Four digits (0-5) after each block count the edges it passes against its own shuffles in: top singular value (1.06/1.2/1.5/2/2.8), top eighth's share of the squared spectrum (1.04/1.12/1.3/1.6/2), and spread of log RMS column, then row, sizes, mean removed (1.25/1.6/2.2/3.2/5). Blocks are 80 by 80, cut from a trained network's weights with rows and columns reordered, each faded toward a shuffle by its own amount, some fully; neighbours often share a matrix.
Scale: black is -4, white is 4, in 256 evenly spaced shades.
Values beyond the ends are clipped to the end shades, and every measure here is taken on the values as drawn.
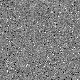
1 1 1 0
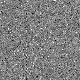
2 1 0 0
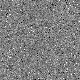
0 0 0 0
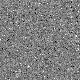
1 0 0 0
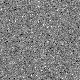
0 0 0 0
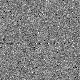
1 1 0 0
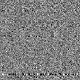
3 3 1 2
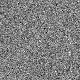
1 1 0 0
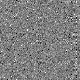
3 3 2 1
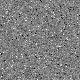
0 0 0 0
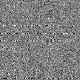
3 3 1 2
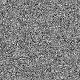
2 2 0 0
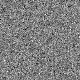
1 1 0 0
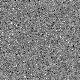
0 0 0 0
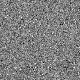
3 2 0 1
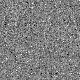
2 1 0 0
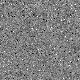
1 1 0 1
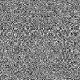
4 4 2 3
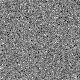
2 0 0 0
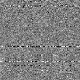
3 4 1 3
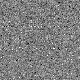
3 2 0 1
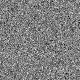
2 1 0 0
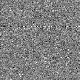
3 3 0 2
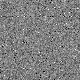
1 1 0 0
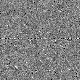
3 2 0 1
